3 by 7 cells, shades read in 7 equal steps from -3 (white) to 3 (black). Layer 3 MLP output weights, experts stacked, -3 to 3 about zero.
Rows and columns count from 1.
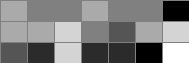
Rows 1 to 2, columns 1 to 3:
-1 0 0 / -1 -1 -2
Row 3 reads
1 2 -2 2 2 3 -3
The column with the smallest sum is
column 3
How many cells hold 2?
3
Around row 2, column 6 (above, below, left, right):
0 3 1 -2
